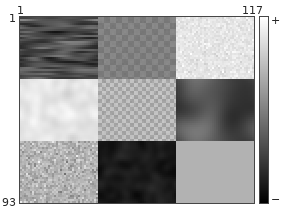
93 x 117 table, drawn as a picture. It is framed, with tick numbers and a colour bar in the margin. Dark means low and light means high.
The table splits into 3 rows of 3 panels. Panel 1,1: low, streaked across. Panel 1,2: middling, checkered, faint in contrast. Panel 1,3: very high, fine-grained, faint in contrast. Panel 2,1: very high, blotchy, faint in contrast. Panel 2,2: high, checkered. Panel 2,3: low, smooth. Panel 3,1: high, fine-grained. Panel 3,2: very low, blotchy, faint in contrast. Panel 3,3: high, flat.
